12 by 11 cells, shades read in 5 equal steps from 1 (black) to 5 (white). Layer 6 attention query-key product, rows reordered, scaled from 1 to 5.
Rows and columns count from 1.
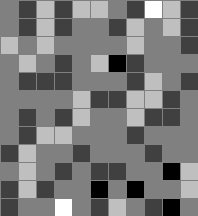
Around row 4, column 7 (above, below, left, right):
3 3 4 2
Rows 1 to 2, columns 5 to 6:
4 4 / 3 3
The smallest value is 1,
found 5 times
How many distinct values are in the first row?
4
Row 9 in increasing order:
2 2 2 3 3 3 3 3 3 3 4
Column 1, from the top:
3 3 4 3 3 3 3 3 2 3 2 2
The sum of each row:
35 32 35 31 29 33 31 33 31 30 29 31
